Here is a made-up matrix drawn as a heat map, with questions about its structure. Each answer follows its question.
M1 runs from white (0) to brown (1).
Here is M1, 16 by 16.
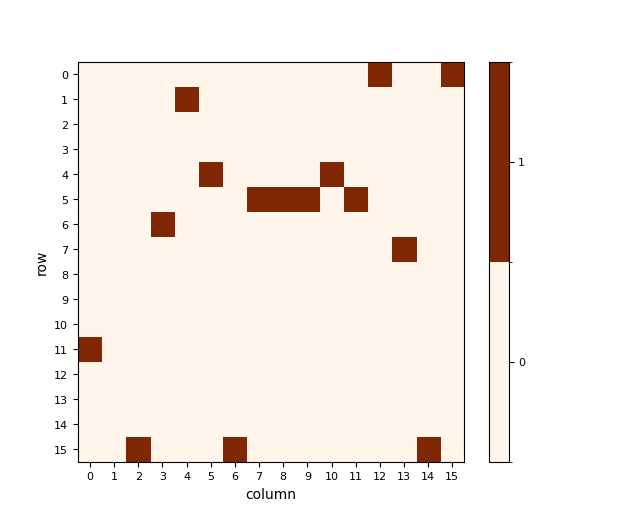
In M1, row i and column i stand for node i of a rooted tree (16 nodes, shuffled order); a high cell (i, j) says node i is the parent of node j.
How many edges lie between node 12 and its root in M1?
5
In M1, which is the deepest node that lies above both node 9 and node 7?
5
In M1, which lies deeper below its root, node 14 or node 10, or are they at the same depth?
node 14
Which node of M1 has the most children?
5
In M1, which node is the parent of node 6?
15
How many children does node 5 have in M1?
4
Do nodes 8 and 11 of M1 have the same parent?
yes
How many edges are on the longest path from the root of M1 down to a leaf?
7
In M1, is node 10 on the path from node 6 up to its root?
no
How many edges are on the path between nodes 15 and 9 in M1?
4
